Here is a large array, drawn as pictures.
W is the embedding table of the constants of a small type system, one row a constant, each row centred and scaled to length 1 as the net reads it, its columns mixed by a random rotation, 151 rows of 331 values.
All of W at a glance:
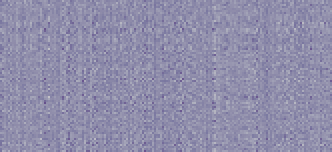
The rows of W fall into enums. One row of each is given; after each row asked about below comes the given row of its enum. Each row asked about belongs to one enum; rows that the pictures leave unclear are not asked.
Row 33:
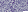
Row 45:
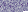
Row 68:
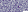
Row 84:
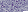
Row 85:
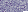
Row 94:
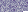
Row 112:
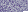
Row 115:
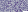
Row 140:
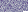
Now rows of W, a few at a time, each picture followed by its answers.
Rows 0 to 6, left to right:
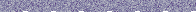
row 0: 115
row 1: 45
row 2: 115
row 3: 112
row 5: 68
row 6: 45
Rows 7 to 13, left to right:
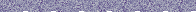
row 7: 112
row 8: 33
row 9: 85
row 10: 115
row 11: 33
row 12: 112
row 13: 33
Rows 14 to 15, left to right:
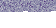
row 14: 45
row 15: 84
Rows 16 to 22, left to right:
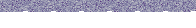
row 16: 84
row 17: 85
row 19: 84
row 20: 85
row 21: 45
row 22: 115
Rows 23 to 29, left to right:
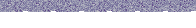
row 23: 115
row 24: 115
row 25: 112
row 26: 115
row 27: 94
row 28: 84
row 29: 84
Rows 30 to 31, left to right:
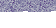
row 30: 33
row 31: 84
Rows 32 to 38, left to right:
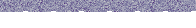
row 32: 45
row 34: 115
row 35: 85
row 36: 85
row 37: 33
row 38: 112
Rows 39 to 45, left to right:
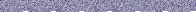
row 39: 85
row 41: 112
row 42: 33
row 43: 112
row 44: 115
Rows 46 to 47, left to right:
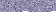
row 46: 115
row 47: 85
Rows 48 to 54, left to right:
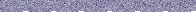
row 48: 85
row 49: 85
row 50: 115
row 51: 84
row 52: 140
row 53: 45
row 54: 84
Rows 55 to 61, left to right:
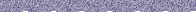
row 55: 68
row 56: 112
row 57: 33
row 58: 45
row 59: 85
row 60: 33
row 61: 45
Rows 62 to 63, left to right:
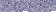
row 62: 115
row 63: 84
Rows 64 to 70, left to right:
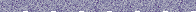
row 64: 84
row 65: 112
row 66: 112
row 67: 33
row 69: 68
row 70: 33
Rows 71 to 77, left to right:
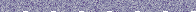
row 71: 94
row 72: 45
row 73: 94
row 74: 33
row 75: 85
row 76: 140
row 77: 68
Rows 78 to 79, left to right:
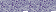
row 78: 84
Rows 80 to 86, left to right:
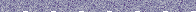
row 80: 94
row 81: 94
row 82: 84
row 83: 140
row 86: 33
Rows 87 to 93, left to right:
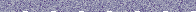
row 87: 115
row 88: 84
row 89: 85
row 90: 68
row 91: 115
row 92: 112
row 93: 33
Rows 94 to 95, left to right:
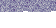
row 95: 140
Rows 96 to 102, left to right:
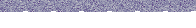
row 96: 85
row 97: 85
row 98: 85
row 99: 112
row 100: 140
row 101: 84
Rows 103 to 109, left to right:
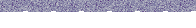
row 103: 84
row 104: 45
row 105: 68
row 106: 84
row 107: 68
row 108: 85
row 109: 84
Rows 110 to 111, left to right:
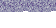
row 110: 45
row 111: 45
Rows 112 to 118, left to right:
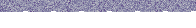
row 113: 85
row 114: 33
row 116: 140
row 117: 115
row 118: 140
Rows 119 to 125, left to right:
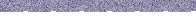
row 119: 112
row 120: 68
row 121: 84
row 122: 115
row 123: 45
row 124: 84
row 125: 140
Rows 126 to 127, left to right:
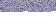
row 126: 85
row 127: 45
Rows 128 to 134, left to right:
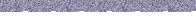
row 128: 68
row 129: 85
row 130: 33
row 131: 115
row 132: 33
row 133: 84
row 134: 112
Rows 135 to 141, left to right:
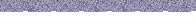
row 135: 140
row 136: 112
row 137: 140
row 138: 33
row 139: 33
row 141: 68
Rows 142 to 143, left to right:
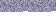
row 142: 45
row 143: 45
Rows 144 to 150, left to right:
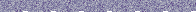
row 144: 115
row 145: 115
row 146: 33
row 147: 68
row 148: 94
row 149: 85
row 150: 45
